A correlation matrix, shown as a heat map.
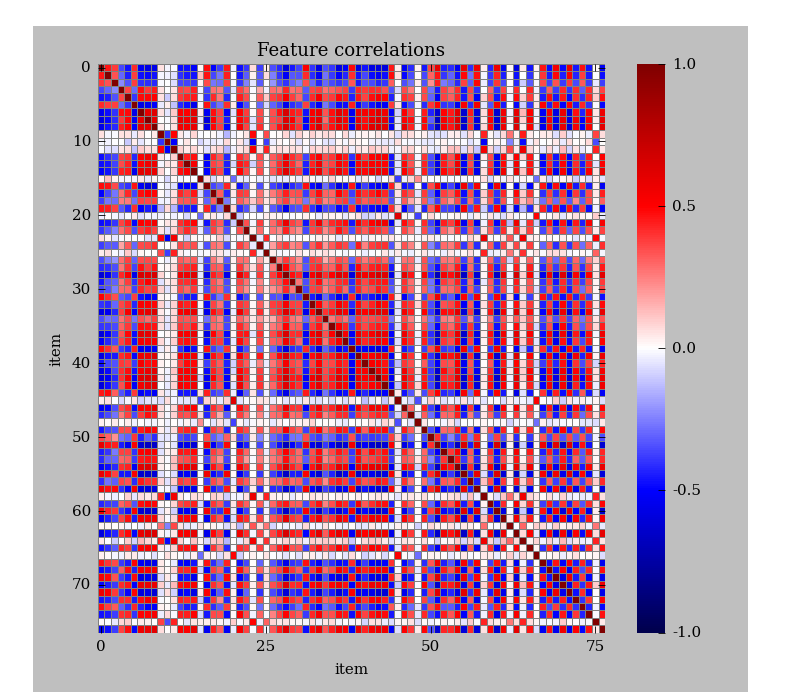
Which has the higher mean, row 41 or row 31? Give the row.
41
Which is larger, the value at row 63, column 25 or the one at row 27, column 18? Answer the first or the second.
the second
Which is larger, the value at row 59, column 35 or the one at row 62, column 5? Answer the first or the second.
the first
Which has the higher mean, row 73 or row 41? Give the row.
41
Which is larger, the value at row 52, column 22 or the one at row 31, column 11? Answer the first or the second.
the first
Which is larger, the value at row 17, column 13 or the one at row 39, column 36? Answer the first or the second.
the second
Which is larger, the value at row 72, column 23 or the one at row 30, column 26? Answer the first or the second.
the second
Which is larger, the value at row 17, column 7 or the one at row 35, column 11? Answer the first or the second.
the first
